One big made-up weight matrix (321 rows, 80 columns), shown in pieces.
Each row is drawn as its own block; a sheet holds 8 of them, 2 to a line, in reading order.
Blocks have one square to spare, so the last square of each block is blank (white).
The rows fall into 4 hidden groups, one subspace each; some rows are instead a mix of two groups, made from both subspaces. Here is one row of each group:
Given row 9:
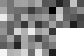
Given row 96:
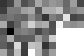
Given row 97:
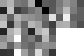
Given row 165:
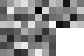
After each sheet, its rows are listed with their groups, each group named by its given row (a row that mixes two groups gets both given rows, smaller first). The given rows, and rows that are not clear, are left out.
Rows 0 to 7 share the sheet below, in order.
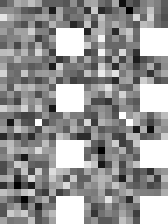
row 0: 9
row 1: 97
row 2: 9
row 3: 165
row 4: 165
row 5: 97
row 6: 165
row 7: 165
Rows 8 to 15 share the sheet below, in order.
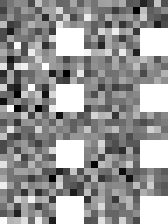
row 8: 96
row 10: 97
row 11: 9
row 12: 96
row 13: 97
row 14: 9
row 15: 97
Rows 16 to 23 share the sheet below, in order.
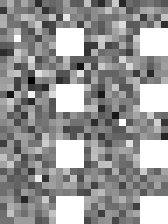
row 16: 97
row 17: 97
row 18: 9 and 96
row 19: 97
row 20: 97
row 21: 165
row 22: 165
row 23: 96
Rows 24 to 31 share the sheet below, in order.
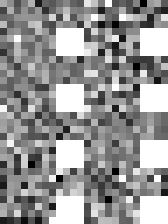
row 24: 97
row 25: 96
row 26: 96
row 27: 9
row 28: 96
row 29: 97
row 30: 9
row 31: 165
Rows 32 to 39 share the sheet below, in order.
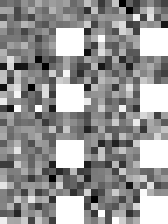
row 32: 165
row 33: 97
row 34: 97
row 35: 97
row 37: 9
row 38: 9
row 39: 96
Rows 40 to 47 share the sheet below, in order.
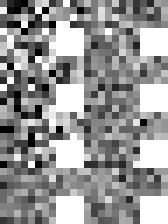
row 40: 165
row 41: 165
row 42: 97
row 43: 9
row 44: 9
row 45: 9
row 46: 9
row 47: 165
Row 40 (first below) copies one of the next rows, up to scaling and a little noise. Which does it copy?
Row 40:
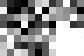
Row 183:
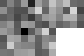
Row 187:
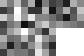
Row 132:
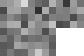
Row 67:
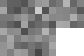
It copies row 67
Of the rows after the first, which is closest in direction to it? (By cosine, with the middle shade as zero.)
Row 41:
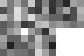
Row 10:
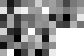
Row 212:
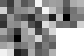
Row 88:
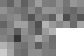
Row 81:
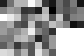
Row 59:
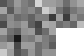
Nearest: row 81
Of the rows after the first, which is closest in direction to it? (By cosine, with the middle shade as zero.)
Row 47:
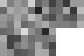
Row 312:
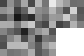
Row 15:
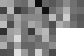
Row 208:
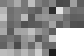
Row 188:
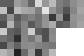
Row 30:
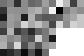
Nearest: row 208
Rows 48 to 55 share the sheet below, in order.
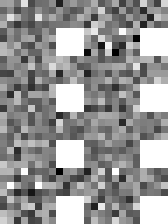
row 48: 96
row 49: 96
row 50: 9
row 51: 9
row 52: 9
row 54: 96
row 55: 9
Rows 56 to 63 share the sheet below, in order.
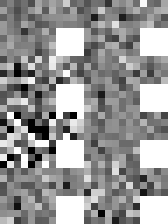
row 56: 165
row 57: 96
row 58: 165
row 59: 97
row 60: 96
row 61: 9 and 96
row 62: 97
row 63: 96
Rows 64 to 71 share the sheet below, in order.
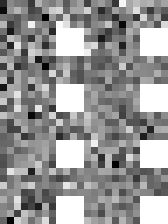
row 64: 96
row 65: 97 and 165
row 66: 97
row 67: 165
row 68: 9 and 165
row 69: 96
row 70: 97
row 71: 9
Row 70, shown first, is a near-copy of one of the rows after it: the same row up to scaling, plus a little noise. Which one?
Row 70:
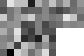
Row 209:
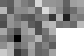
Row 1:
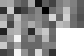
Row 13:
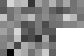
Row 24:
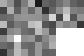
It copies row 13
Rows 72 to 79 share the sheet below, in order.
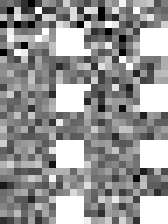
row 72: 165
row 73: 165
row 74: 9
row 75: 97
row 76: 9
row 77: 96
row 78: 9
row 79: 9
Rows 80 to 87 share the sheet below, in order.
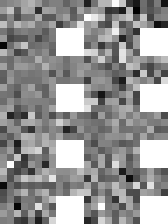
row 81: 9
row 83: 97
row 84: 97
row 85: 96
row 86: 9 and 97
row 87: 97
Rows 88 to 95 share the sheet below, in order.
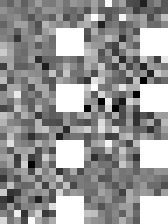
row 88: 97
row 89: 9 and 96
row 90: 97
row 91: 96
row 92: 96
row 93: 165
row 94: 96
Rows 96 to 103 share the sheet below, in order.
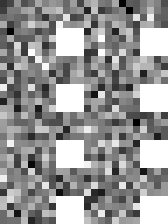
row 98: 97
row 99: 9
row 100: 96
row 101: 9
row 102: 96
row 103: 96
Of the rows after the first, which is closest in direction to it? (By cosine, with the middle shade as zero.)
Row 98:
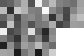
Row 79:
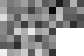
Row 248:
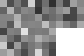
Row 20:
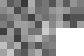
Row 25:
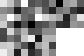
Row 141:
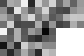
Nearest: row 141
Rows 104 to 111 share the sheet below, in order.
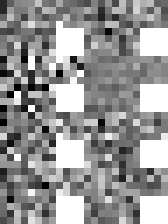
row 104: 9 and 96
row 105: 165
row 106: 9
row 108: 96
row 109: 165
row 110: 96
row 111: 165
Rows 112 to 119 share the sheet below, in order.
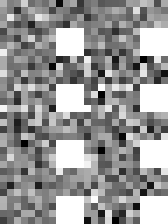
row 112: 96
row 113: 9
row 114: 9
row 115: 9
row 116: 165
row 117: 97
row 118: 96
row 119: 96
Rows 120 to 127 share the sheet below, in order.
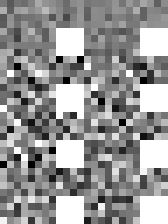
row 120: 97
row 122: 96
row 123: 96
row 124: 96
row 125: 165
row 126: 9
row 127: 9
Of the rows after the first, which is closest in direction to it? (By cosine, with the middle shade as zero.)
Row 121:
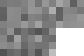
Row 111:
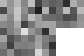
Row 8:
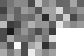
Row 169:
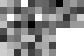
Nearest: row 8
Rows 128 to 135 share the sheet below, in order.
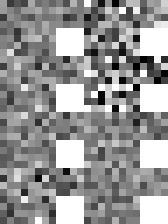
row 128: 97
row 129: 9
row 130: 165
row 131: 9
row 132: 165
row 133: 9
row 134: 165
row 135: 9
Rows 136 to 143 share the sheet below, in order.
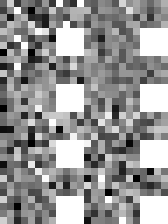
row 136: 96
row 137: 97
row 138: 165
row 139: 96
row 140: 9
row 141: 97
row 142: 97
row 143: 165
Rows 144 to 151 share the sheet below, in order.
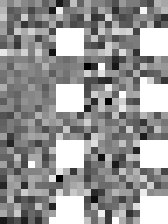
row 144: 9
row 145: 9 and 96
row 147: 96 and 165
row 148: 96
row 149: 96
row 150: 9
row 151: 96
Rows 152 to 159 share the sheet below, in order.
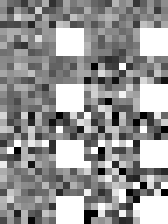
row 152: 165
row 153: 165
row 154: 97 and 165
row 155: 165
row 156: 9
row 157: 9
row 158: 96
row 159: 97
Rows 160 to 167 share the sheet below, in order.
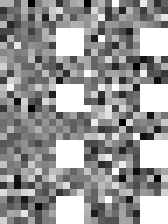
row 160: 9 and 96
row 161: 9
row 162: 96
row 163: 9
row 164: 96
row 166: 165
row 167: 165
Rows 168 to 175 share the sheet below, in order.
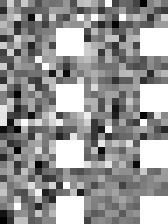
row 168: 9 and 96
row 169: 96
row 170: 97
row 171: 96
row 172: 9 and 97
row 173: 9
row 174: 97
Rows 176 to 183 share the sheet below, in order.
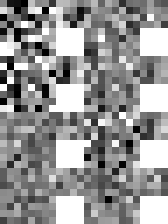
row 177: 97
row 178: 97
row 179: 97
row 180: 97 and 165
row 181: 97
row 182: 9
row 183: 165
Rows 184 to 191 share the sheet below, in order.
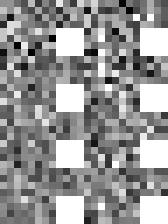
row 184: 96
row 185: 97
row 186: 9 and 97
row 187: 165
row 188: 97
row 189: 96
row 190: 165
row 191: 97
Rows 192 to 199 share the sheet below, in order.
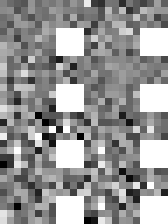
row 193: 9 and 97
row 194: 9 and 165
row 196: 97
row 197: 97
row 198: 97
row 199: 97
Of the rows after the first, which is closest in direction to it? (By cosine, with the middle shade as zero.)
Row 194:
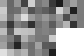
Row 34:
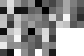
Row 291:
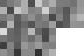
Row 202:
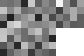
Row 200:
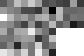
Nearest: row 200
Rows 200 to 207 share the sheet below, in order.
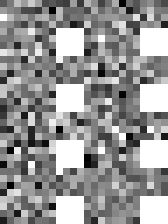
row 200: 9
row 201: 97
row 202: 96
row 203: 165
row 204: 9
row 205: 97
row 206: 96
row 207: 96 and 97
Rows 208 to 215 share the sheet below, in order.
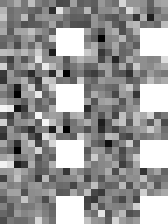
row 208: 9
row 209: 97
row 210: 97
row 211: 9 and 96
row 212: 97
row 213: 165
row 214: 165
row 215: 96
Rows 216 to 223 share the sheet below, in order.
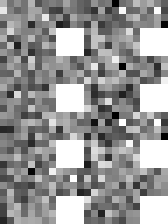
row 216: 96
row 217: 165
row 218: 9
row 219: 165
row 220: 9
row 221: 165
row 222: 165
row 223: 96 and 97
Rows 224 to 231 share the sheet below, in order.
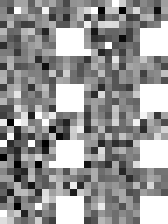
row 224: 97 and 165
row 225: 165
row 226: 97
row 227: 9
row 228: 97
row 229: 9
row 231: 97
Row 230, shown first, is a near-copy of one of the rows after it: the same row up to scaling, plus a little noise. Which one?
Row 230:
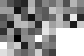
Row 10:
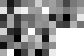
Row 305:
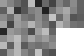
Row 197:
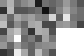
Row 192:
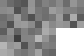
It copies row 192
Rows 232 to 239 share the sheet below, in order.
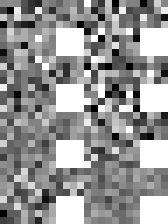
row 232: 165
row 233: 9
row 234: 97
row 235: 97
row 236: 97
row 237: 96
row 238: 97
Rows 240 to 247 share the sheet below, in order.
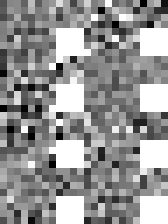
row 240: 9
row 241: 96
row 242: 9
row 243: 9
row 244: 9
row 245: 9 and 96
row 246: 96
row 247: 9
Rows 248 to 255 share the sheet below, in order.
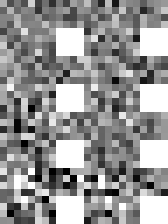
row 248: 97 and 165
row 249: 9
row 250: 96
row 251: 96
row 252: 165
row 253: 97
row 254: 165
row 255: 165
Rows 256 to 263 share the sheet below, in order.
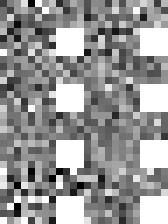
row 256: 96 and 97
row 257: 9
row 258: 96
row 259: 165
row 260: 9
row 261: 165
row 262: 9
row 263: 165
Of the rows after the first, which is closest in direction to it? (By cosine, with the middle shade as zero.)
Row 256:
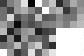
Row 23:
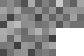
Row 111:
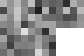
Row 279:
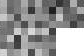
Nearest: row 279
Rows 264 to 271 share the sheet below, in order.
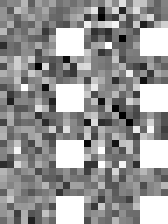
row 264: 97
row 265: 165
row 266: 165
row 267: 96
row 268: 97
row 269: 97
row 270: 96
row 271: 9
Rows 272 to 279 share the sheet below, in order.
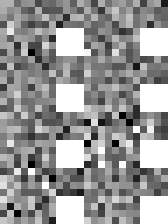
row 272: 96
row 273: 96
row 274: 97
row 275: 9
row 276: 96
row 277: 97
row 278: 9 and 96
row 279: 9
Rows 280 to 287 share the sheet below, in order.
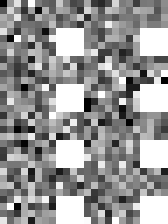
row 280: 9
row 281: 97 and 165
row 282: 165
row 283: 97
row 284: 165
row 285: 97
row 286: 9
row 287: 96
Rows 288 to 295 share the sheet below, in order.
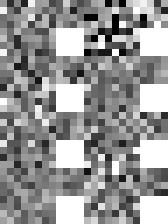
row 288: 96 and 165
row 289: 9
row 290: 97
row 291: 97
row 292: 97
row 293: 96
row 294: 97
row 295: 9
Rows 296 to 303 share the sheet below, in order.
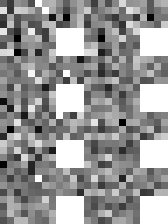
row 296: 97
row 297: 97
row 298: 96 and 97
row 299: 165
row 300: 96
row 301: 165
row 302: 165
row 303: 165
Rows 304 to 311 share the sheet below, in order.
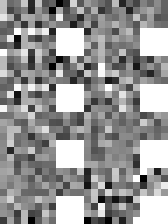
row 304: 9
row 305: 97
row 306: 9
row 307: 165
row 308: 9 and 96
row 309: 9 and 165
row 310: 96
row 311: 9
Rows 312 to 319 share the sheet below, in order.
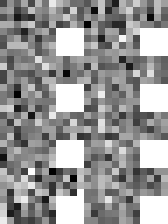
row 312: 165
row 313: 97 and 165
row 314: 97
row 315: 97
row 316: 97 and 165
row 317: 165
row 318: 165
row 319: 165
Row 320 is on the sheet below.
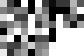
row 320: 9
